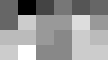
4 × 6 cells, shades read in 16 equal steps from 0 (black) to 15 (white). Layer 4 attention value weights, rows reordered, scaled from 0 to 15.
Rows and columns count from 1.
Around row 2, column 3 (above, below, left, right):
4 9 12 9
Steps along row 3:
same down down up down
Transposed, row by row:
6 6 11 12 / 0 12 11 15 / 4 9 9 8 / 7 9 8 8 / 5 13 12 12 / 6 9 11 12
